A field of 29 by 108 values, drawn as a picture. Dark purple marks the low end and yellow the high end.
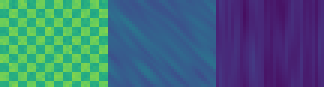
The table splits into one row of 3 panels. Panel 1,1: high, checkered. Panel 1,2: low, slanting down to the right, faint in contrast. Panel 1,3: very low, streaked downward, faint in contrast.
